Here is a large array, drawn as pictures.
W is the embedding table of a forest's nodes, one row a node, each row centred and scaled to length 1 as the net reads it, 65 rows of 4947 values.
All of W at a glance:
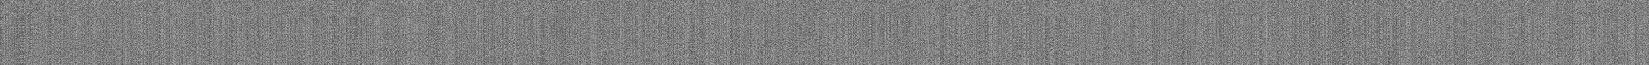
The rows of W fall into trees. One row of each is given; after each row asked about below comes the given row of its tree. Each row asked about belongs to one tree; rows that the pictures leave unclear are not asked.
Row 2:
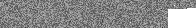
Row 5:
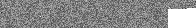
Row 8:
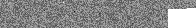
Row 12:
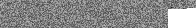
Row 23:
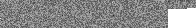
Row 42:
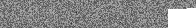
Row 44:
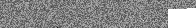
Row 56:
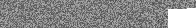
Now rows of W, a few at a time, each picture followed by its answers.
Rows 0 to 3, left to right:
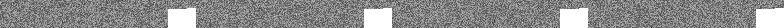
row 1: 2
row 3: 56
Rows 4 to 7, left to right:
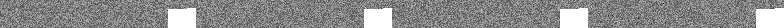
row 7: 12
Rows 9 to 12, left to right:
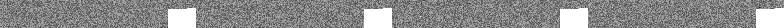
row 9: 12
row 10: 56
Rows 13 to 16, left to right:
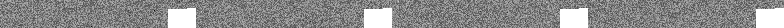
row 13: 2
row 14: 42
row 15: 12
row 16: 44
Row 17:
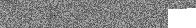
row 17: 56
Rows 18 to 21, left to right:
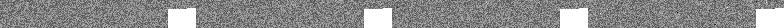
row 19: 44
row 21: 23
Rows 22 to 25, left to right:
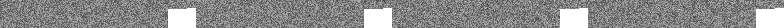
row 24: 56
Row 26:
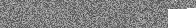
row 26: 42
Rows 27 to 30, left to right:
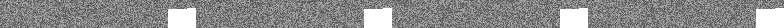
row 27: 2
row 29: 56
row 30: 2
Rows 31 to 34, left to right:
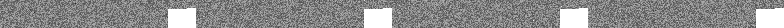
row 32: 44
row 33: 56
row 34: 12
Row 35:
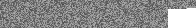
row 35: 44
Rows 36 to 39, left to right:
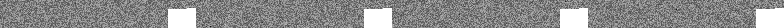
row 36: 44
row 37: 8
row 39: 56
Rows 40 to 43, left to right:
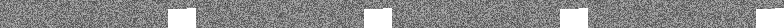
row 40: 42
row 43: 56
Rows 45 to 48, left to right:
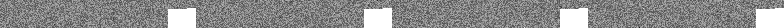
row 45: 8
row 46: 42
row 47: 44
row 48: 56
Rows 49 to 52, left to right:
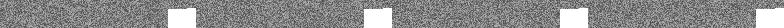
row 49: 8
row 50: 23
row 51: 44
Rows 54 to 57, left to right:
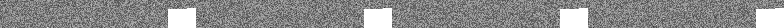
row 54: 44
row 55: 8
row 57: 5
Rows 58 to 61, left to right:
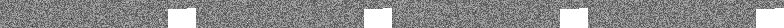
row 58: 44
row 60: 2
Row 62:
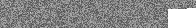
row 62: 5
